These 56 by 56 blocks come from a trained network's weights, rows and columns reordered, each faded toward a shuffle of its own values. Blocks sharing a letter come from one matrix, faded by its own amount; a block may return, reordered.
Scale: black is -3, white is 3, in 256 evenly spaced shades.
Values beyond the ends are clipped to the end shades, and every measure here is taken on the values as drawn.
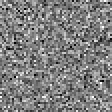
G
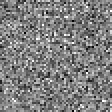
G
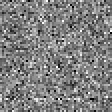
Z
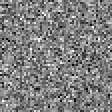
G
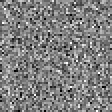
Z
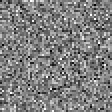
G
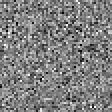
Z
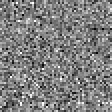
Z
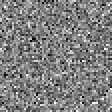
Z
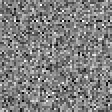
Z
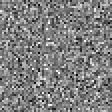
G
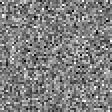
G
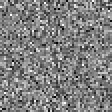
G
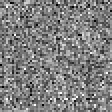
Z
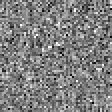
Z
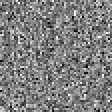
G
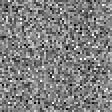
Z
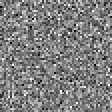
G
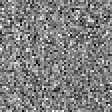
Z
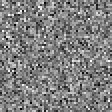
Z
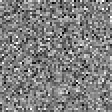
Z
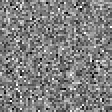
G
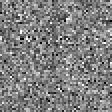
Z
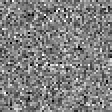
Z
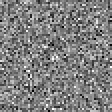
G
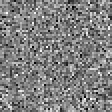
Z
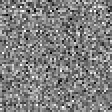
Z
